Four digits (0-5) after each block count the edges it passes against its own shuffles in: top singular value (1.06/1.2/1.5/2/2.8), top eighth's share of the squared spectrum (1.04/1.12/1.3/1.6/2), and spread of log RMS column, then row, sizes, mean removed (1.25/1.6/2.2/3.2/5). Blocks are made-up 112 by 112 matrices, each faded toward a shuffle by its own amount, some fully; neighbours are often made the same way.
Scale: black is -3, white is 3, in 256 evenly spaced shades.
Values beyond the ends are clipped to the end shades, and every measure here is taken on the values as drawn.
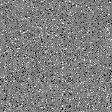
3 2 1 1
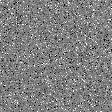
2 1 0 0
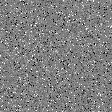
0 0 0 0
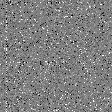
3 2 1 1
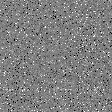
2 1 1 0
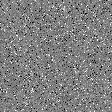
2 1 0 0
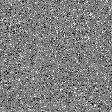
3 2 1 0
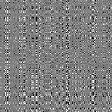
5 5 4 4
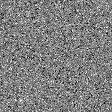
1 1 0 0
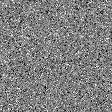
0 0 0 0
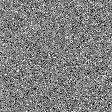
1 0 0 0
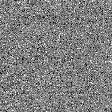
3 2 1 1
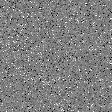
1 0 0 0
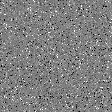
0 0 0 0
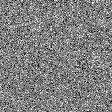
3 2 0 0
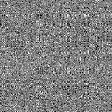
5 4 2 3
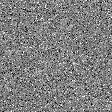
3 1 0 0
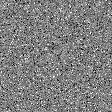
1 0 0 0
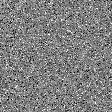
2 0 0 0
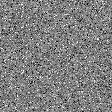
1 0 0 0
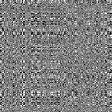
5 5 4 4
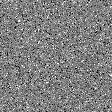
0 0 0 0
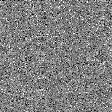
3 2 0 1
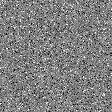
0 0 0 0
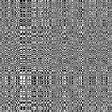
5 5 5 4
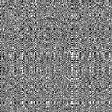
5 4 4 3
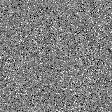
1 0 0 0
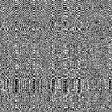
5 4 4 3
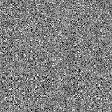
4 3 2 1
